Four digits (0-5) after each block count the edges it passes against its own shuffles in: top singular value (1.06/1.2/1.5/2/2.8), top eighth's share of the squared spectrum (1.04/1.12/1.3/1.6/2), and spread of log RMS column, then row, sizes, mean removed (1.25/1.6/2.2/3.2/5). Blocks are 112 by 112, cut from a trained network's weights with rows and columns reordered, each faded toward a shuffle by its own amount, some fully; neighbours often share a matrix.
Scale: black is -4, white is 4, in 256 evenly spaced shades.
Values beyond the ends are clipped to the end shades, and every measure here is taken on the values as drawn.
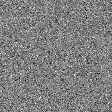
2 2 0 1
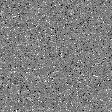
1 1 0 0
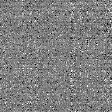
3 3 3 0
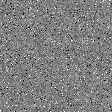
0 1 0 0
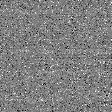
2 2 2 0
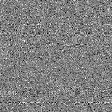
4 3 0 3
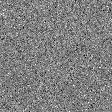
0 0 0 0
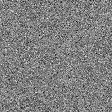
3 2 0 0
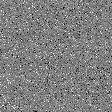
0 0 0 0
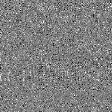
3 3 2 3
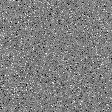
0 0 0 0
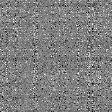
3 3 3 0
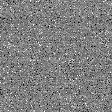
2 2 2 0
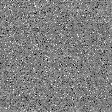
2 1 1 0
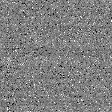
2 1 1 0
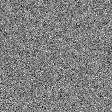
0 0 0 0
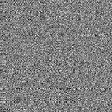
4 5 1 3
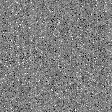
2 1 0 0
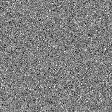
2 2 0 1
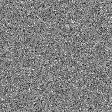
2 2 1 0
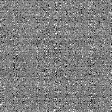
3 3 3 0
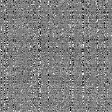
4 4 4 0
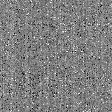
3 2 0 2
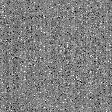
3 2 0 2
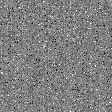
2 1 0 0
